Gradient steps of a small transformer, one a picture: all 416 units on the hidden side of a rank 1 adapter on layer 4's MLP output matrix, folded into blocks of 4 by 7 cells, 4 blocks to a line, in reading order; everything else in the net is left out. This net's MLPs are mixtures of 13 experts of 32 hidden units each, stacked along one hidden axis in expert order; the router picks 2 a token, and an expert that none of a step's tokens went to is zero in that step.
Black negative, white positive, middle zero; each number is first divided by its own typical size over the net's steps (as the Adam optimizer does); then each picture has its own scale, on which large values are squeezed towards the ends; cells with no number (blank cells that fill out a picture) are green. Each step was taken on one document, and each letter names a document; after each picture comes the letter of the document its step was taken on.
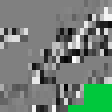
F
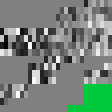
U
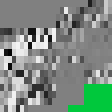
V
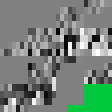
U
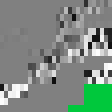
U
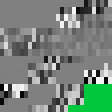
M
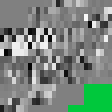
V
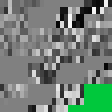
M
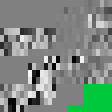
V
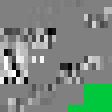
V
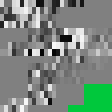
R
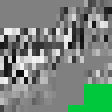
V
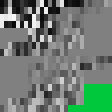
R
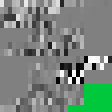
R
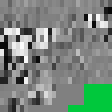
V
